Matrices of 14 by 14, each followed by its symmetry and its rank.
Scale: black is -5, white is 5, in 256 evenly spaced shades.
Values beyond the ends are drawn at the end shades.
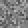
antisymmetric, full rank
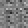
neither, rank three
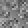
antisymmetric, full rank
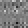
neither, rank three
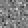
antisymmetric, full rank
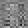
neither, rank three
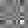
symmetric, rank one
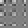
symmetric, rank one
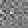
neither, rank three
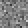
antisymmetric, full rank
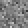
antisymmetric, full rank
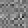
neither, rank three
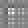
symmetric, rank one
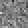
antisymmetric, full rank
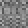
neither, rank three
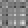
symmetric, rank one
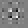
symmetric, rank one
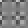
symmetric, rank one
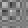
symmetric, rank one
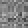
neither, rank three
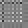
symmetric, rank one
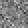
antisymmetric, full rank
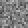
antisymmetric, full rank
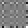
symmetric, rank one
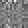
neither, rank three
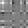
symmetric, rank one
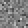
antisymmetric, full rank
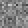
neither, rank three
